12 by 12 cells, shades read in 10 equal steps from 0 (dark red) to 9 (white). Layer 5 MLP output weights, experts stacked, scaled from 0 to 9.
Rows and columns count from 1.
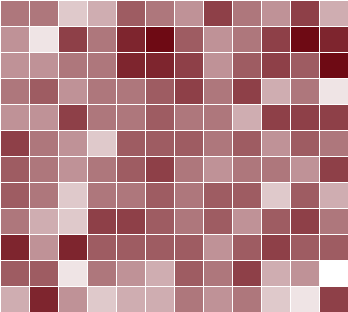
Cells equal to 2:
21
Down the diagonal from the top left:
4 8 4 4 4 3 4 3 5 2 5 2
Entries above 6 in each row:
1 1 0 1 0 1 0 2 1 0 2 3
